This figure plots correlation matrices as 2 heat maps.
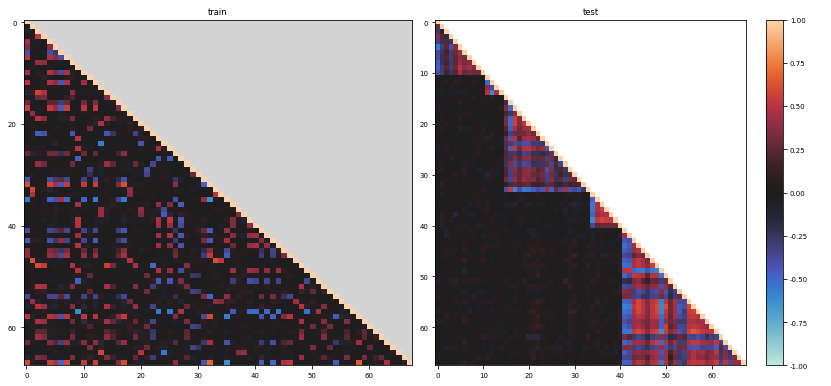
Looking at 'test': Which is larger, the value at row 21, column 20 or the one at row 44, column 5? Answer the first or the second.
the first
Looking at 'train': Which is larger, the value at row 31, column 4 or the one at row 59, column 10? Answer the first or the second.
the second
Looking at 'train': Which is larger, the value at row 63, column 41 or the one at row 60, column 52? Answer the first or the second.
the second
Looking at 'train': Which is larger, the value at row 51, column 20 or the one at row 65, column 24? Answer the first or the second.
the first
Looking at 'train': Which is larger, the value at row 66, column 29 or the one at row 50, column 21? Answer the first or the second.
the second
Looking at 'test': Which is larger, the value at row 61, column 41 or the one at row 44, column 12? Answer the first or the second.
the second
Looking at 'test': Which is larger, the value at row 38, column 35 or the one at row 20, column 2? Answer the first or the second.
the first
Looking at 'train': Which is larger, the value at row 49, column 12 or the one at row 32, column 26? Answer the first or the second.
the second
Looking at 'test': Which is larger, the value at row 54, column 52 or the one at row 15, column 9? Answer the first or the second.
the second
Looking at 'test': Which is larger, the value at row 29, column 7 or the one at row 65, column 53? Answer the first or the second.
the first
